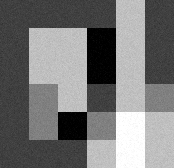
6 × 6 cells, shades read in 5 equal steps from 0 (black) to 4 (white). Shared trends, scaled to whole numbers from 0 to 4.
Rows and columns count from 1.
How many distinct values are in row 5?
5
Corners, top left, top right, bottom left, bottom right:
1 1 1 3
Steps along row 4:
up up down up down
